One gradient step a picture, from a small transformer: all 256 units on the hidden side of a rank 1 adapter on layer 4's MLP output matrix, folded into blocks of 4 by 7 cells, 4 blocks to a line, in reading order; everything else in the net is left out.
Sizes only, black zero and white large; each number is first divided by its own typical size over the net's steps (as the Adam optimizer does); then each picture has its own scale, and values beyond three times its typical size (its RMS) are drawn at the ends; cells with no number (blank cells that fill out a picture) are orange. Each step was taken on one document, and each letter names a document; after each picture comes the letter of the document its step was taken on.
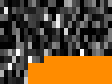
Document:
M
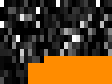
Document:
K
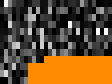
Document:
M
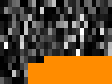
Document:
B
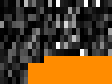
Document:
K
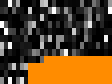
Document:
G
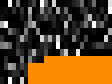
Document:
G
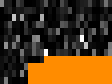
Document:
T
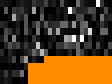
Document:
T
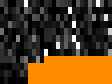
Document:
K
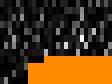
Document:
T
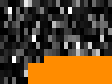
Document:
K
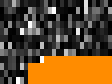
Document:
M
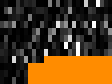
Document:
K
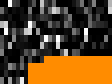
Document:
G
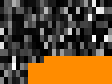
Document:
M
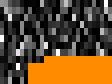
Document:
M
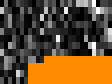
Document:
M
